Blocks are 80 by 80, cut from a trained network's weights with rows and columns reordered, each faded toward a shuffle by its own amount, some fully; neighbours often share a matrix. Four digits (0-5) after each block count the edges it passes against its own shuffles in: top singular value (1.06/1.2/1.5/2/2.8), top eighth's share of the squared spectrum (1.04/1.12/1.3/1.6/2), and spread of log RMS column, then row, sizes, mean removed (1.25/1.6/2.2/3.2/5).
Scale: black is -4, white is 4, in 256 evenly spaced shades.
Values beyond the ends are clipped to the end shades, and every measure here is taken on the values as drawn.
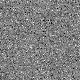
2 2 0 1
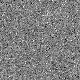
0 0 0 0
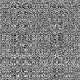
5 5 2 3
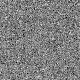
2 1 0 0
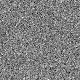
0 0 0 0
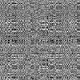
5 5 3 3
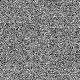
3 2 0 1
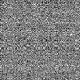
4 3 1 2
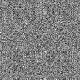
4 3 0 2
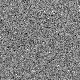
0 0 0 0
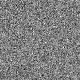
2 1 0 0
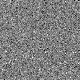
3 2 1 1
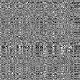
4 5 2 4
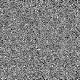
3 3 1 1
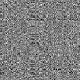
4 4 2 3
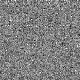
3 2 0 1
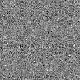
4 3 1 2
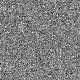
0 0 0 0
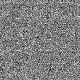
3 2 0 1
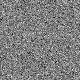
0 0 0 0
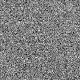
3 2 0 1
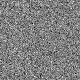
2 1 0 0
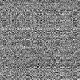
4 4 1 3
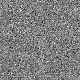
2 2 1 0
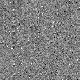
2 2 1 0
